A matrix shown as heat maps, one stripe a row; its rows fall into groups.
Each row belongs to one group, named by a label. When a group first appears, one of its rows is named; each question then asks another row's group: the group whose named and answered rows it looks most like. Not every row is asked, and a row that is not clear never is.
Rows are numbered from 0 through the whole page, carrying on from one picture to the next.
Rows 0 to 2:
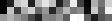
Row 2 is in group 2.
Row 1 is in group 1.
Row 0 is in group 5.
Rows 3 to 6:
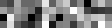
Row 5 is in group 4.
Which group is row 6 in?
4
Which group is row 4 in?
2
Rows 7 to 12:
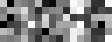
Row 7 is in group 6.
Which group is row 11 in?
2
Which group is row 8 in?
2
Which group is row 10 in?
1
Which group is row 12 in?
6
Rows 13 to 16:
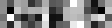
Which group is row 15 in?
4
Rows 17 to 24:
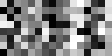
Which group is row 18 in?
1
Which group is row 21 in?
5
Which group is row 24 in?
1
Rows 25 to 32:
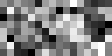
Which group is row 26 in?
4
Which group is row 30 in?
6
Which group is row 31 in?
4
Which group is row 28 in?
2
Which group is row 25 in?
2
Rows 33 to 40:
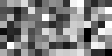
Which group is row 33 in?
2
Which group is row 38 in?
5
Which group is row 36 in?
6
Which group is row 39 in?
4
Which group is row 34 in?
1
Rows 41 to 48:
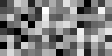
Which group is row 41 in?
5
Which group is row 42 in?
5
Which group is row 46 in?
4
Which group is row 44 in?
5
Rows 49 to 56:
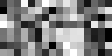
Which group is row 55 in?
1
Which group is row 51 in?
2
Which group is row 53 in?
2
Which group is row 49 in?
5
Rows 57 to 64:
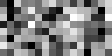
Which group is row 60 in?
1
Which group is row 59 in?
6
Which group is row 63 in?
4
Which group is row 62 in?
6
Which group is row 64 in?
5
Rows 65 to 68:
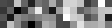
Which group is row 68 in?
4
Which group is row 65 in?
5
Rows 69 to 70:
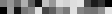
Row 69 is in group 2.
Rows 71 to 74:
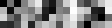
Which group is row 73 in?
2
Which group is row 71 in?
1
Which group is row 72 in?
6
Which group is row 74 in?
5
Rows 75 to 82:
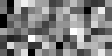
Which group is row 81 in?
4
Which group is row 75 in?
6
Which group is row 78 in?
1
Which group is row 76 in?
5
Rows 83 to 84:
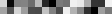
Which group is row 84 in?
5
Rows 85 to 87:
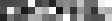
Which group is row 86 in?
4
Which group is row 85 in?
1
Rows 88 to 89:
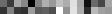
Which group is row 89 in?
1
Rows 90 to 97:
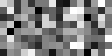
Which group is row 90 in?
4
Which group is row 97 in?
1
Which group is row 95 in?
4
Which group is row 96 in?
2
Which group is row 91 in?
2
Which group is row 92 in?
5
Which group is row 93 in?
4
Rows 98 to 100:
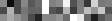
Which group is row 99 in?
4
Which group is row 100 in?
2
